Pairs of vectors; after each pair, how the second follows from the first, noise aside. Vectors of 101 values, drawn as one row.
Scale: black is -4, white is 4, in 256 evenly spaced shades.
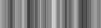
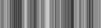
reversed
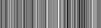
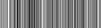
wrapped around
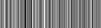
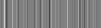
partly zeroed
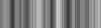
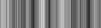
reversed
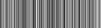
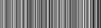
shuffled
